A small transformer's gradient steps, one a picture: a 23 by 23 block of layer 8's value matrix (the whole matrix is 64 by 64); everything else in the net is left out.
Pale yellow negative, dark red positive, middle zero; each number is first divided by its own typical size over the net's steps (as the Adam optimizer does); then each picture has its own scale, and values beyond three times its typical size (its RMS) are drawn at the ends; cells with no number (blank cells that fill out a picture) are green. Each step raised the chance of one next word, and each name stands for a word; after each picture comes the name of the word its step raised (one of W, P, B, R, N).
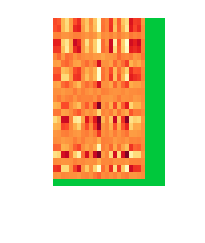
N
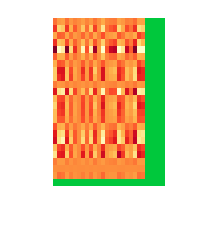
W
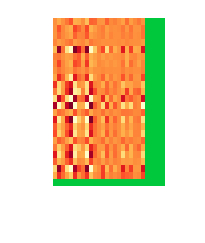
N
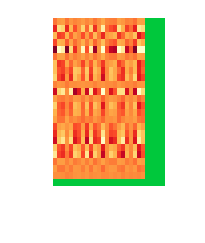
W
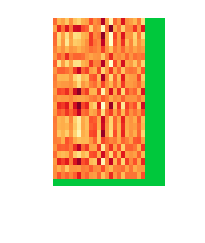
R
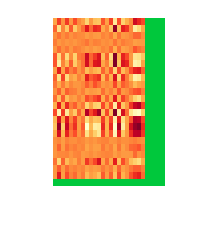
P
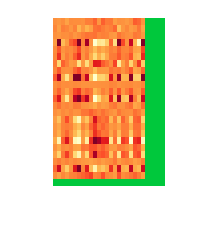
N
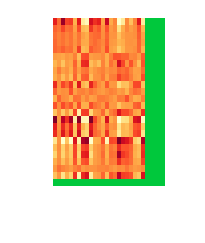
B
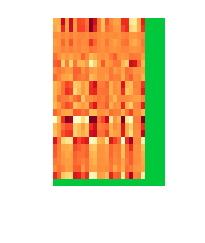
B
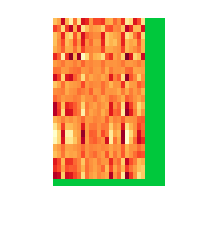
R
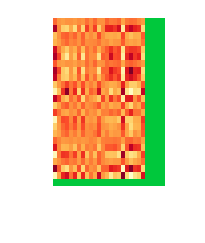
N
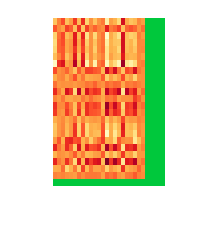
R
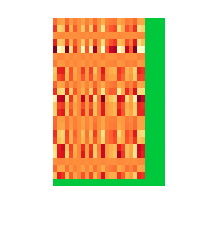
W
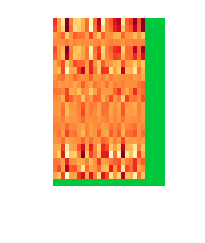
W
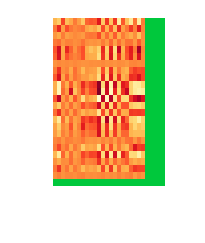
N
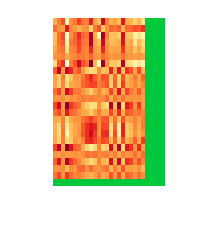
R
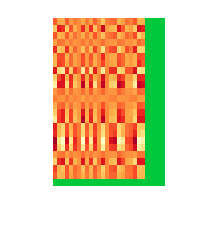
P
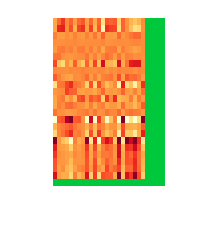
B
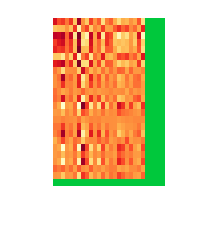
R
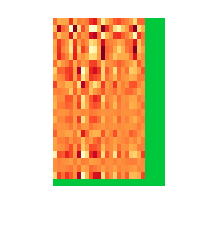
W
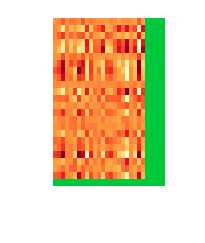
W
